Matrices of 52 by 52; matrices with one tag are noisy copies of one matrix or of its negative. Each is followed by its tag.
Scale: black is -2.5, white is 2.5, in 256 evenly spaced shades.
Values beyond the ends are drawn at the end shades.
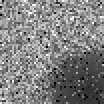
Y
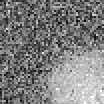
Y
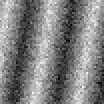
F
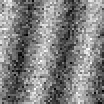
F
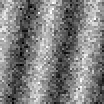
F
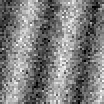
F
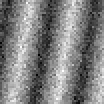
F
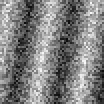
F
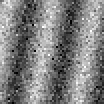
F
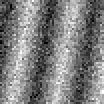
F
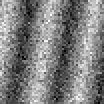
F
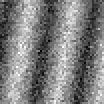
F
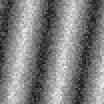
F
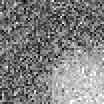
Y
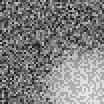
Y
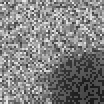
Y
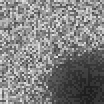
Y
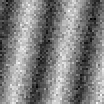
F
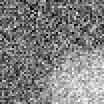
Y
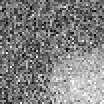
Y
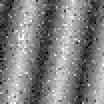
F
